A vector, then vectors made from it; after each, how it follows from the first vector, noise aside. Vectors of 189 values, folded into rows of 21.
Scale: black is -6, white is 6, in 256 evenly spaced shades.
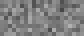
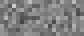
wrapped around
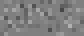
partly zeroed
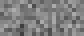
reversed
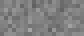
shrunk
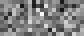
scaled up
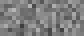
reversed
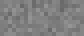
shrunk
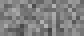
reversed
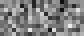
scaled up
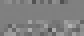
partly zeroed
